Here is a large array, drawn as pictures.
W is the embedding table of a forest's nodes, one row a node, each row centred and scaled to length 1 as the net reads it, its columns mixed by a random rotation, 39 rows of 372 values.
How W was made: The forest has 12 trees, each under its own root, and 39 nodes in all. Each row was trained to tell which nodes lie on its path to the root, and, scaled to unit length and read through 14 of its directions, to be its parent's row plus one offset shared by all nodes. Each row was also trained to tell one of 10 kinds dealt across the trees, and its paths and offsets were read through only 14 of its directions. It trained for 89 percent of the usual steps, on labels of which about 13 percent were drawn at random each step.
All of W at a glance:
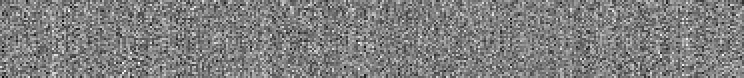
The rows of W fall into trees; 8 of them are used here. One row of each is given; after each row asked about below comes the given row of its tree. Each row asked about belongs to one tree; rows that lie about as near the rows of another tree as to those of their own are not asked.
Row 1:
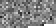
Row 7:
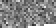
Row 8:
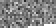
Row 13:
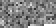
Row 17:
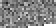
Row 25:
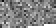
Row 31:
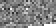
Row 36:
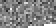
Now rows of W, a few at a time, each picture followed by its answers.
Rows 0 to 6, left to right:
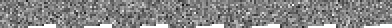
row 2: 13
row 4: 31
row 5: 31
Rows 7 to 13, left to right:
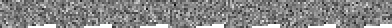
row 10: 17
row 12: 17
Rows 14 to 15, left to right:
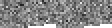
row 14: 7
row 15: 36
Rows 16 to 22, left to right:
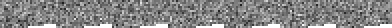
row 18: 31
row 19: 1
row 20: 36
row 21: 13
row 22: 1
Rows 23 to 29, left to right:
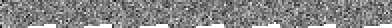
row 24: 36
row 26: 25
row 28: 36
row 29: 25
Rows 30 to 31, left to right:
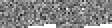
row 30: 7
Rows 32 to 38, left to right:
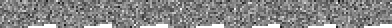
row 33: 17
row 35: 17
